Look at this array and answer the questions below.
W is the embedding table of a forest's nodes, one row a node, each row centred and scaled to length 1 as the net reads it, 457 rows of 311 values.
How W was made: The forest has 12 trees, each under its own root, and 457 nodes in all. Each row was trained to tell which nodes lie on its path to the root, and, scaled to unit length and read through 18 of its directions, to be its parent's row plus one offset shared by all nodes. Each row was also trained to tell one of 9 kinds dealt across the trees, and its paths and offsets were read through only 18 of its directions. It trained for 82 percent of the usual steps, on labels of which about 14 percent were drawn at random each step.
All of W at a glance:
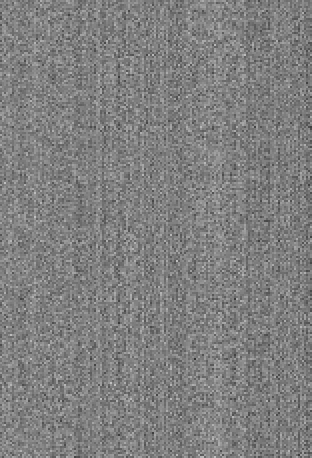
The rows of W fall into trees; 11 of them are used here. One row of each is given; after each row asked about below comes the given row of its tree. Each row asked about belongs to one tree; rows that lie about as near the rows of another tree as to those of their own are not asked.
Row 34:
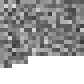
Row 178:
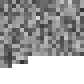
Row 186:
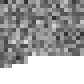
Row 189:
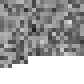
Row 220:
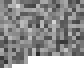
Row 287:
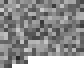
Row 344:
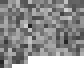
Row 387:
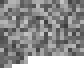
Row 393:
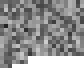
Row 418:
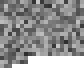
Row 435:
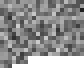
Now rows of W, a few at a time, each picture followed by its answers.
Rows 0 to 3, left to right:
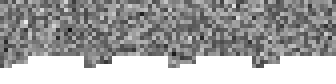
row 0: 186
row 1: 435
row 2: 387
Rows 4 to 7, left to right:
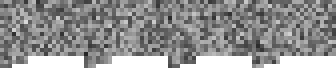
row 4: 435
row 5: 186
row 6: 344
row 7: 178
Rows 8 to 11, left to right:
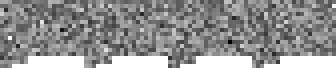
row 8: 34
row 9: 393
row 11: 418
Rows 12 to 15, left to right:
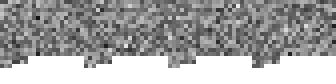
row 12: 387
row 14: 393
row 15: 34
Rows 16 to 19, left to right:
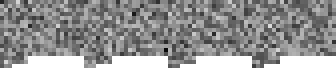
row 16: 344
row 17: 34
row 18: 387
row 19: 186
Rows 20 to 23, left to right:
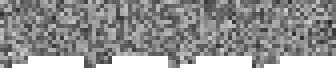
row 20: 393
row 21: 387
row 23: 435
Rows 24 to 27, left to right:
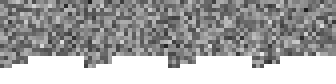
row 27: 189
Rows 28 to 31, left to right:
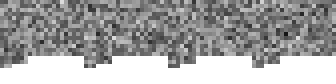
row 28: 387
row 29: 189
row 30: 344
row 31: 186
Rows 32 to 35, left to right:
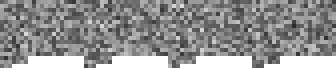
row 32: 34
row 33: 344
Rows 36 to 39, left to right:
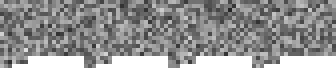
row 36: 393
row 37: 393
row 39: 178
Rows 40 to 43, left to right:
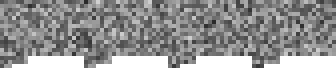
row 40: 220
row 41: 387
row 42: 387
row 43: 387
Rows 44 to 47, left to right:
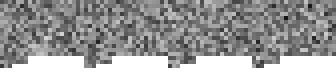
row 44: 186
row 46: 220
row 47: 418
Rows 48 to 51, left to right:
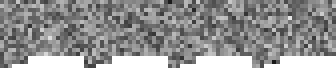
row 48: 186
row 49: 344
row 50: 344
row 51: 393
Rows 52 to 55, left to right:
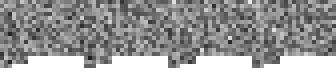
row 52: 418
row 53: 435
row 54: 34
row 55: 34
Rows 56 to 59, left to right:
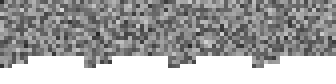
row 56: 344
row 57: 435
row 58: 287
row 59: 220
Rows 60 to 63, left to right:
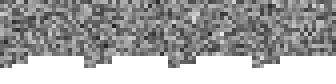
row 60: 186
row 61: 186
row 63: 418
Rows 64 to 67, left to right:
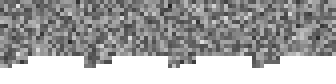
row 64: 393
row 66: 435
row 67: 186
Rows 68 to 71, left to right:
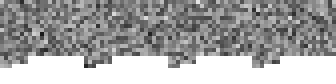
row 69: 344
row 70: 186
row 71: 393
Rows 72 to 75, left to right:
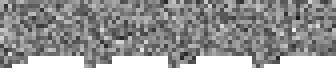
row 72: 189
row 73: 435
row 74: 34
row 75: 418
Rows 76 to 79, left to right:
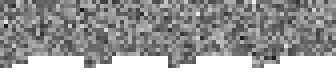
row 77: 178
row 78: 344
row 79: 189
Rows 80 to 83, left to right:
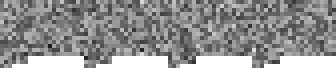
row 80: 34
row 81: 220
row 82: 418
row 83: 435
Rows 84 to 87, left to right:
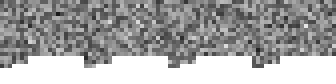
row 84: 344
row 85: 418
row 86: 34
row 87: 387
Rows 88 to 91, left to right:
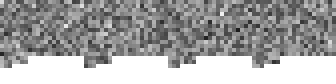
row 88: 393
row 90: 435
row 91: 393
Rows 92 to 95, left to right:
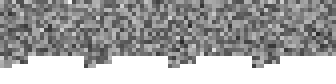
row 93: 387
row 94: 34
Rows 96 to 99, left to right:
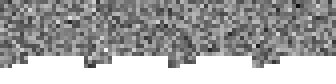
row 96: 435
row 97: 186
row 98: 435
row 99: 418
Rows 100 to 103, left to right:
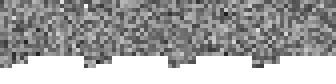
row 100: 387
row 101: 220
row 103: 189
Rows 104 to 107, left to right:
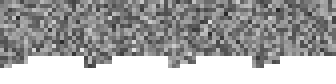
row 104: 220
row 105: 189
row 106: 393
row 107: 393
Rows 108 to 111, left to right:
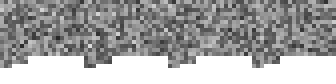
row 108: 186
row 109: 189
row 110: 186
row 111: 34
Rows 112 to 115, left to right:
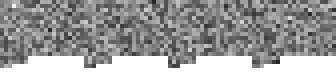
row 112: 220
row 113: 387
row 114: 387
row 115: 178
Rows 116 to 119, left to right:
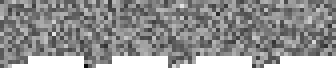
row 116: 418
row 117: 344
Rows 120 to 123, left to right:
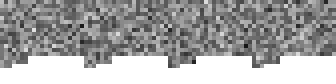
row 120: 34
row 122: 387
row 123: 186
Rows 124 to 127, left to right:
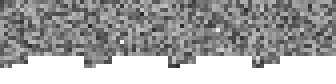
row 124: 435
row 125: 178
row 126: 344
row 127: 287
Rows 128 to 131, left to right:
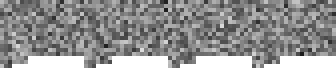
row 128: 393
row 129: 435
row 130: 220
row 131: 220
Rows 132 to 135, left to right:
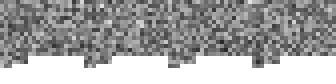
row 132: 418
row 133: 435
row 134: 220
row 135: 178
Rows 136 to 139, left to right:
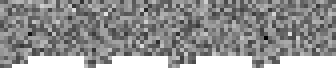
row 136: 287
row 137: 393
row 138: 418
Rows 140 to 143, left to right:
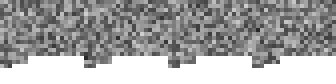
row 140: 178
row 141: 387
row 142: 178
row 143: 287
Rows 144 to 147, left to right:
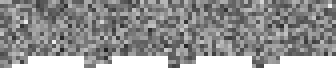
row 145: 189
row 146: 344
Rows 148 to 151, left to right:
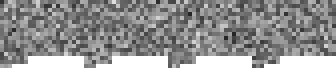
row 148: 418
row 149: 435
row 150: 186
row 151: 220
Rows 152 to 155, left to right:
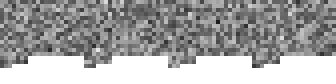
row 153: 186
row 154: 393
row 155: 186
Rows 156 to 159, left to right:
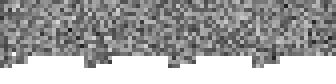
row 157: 189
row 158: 435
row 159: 189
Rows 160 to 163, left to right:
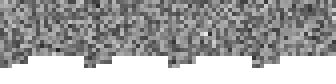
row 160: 34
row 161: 435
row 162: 178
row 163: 186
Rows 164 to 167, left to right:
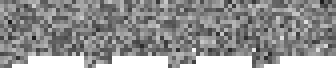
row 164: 186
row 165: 418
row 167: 387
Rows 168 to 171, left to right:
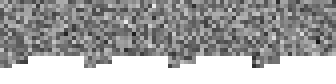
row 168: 435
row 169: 393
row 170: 220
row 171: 344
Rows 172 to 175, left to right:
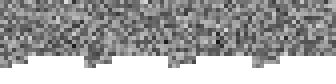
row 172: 435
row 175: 34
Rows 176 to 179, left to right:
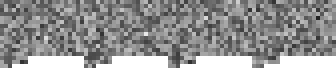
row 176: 393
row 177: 220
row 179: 220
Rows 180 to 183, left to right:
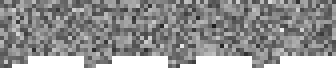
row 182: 186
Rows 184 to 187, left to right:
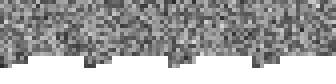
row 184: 344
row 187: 387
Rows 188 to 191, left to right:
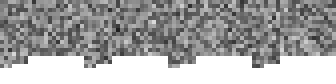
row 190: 418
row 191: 344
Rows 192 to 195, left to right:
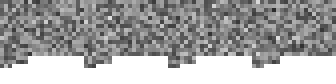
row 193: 387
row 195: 393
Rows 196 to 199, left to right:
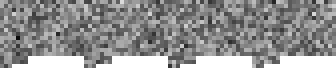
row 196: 189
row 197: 186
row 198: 344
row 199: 393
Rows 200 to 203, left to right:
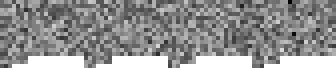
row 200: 186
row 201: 418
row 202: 344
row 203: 435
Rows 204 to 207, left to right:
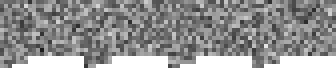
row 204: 393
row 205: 387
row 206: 344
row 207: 393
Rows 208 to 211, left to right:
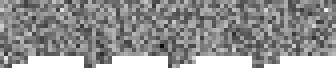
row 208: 387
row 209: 387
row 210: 186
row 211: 435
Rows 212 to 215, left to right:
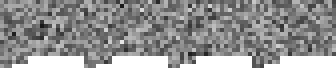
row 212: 435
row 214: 189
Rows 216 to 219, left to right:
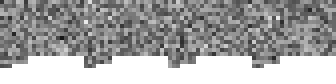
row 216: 344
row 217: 387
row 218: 34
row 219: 189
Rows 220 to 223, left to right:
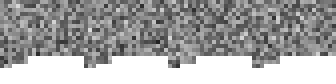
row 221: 189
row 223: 387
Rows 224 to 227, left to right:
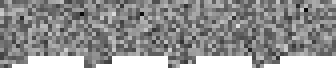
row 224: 387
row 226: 387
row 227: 418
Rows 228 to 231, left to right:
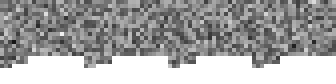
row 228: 220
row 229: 178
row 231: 418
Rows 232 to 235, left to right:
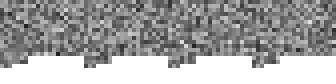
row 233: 189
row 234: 435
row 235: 435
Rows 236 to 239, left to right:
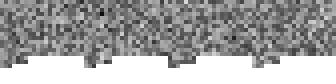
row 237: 393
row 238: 186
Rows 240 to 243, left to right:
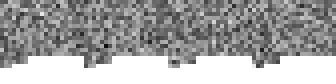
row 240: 387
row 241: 344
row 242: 393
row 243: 418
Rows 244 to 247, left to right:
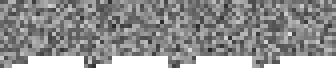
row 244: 178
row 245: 186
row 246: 393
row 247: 393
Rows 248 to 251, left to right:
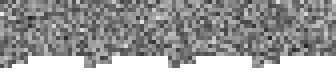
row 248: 186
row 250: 189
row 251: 418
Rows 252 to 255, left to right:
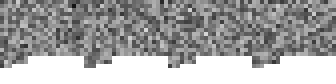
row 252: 344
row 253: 393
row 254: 186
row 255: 178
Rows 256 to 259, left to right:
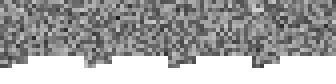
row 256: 387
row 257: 34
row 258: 418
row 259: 186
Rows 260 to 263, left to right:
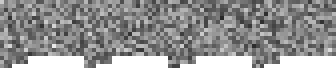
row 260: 189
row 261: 220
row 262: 189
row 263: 435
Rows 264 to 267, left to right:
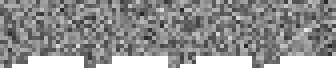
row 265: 435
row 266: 387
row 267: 186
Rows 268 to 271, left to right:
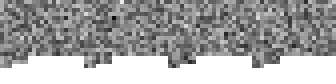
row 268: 34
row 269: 186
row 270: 287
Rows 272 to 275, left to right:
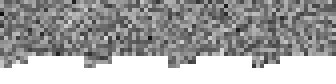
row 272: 393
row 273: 387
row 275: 344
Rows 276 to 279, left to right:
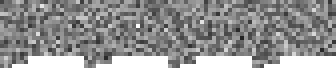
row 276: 344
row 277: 220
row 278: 435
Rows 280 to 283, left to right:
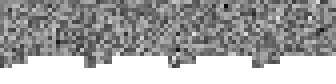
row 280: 189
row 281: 178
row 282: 418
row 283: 435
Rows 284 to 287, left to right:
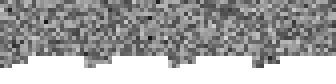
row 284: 34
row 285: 34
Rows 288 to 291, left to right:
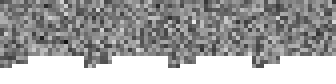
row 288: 387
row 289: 435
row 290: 435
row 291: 186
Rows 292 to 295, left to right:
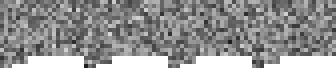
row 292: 189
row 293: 344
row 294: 220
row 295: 178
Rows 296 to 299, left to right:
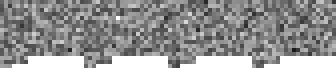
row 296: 393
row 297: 178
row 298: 178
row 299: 393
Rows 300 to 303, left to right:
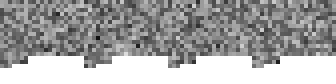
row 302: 418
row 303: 418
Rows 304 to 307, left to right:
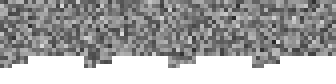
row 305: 435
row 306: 387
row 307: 393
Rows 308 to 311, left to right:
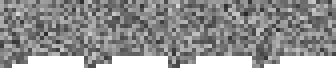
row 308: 220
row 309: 189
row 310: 387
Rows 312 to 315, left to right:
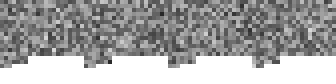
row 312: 178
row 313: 186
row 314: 178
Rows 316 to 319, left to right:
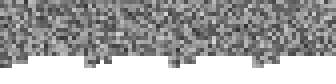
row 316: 344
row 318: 393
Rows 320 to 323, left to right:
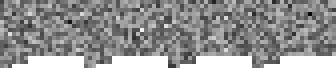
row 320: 435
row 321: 178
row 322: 344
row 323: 435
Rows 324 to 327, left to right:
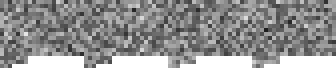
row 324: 220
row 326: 393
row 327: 34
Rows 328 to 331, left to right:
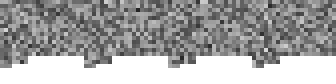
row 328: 178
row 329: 418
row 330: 418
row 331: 418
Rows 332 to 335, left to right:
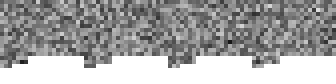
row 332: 418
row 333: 186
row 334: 220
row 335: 393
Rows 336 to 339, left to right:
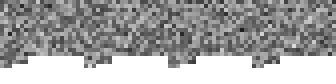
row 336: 418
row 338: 178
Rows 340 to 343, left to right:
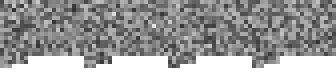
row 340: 418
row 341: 387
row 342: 387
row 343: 387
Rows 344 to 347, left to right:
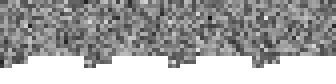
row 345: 186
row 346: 344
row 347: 387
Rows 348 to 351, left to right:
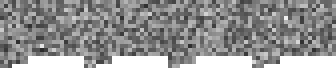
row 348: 435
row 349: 220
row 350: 186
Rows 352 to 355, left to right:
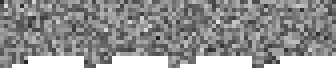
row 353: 435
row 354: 418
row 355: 287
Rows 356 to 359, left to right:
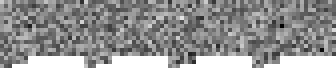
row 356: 34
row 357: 393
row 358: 418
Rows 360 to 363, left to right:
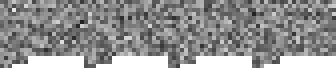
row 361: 344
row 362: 435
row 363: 178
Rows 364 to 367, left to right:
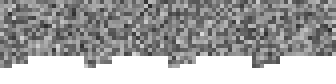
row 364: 186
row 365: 393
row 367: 186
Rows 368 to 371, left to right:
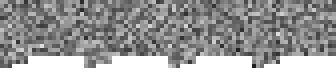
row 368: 435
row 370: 393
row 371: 344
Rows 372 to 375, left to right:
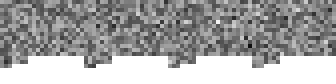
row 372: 178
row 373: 186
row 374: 418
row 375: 186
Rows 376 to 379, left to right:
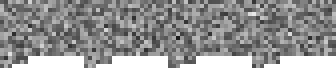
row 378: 435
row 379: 186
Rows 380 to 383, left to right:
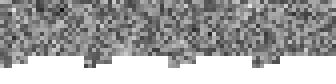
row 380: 393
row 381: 186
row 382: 393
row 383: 178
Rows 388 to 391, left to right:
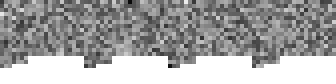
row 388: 387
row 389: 186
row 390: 344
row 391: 220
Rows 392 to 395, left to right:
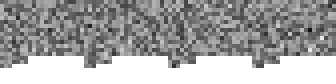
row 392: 34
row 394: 418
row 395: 287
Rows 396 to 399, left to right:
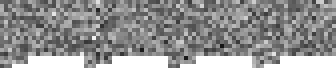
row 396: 344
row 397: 34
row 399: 393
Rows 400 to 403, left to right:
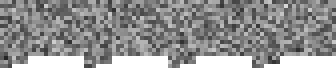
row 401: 344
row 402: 220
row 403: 435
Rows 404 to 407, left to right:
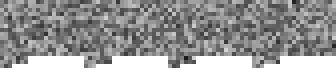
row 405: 178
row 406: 287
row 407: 418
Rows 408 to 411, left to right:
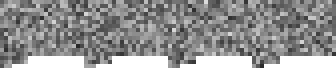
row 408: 387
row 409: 418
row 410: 418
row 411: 189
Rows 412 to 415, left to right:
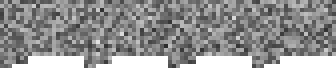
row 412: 435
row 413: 435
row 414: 287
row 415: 287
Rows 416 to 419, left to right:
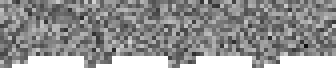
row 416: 34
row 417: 34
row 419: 435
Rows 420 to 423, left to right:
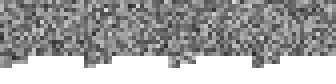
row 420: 34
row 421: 418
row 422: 393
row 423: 178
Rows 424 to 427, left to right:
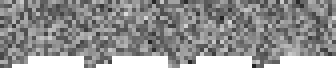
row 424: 186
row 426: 393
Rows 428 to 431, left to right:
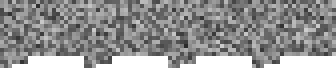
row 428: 393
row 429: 387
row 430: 220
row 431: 393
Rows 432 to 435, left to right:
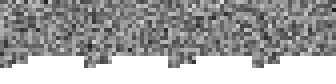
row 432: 186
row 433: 435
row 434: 287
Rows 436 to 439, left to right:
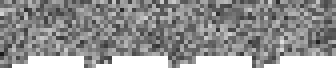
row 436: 186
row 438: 34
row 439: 344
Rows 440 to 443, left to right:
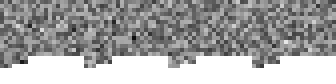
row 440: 287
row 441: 189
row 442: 393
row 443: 435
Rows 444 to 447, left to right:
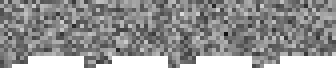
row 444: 435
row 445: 287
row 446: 189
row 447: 344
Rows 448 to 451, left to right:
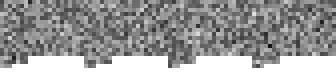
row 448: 418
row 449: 393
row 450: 387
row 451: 387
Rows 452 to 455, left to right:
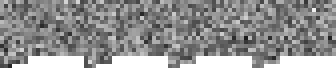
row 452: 344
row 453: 344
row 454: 189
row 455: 220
